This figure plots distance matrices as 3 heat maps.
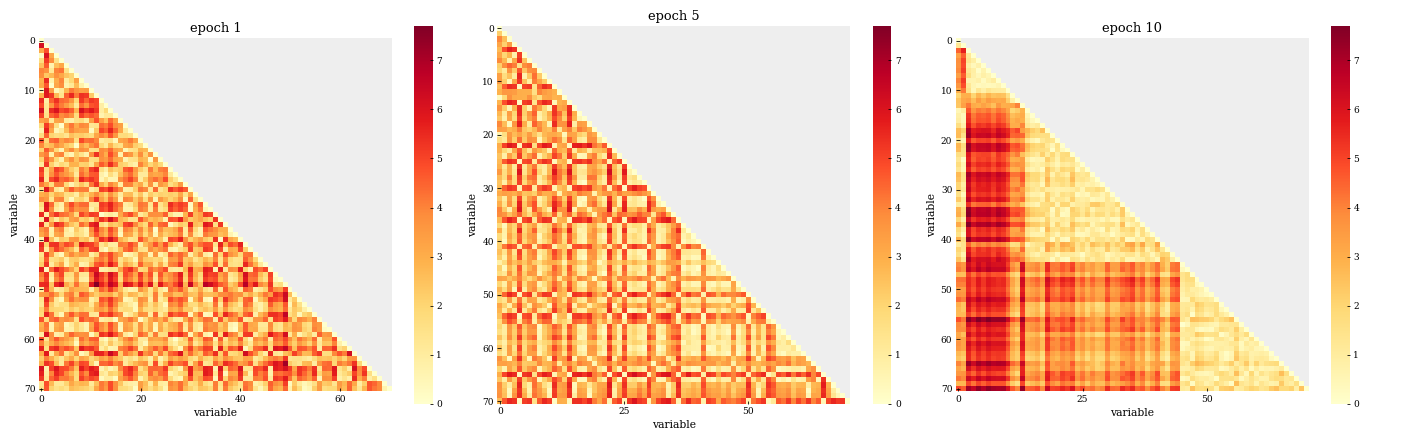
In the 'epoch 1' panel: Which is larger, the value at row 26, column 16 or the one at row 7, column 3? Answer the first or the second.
the second
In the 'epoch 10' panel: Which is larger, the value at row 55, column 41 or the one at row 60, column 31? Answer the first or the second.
the second
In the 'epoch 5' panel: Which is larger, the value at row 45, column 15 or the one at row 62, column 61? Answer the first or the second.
the second
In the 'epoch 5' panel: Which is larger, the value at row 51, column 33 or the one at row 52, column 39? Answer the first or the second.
the second
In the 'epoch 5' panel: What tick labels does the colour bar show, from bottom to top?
0, 1, 2, 3, 4, 5, 6, 7
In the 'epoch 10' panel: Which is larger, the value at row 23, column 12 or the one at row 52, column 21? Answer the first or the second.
the second
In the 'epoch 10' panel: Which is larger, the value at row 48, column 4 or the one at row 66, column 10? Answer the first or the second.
the first
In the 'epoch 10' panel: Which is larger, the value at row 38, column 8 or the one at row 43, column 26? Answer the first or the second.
the first
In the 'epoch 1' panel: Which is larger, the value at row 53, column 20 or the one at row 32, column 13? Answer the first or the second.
the first
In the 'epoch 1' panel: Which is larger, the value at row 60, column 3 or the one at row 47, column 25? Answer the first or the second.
the first
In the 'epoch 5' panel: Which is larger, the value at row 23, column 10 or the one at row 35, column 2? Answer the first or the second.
the second
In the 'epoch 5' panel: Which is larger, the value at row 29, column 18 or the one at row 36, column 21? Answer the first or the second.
the second
